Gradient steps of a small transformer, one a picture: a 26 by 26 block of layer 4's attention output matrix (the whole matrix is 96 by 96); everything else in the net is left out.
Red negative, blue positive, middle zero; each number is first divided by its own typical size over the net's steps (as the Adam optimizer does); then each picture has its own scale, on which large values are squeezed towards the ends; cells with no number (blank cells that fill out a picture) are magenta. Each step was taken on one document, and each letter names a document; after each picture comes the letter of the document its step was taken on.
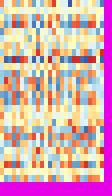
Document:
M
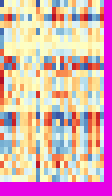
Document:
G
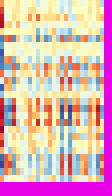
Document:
G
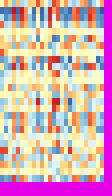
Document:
M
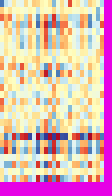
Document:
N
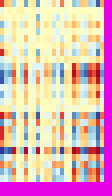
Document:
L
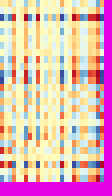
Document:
L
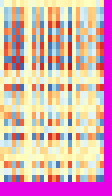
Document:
M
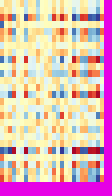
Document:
L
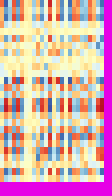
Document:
M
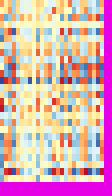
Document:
G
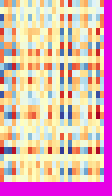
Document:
G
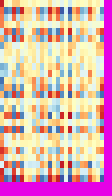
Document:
M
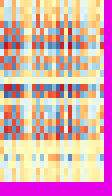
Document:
M
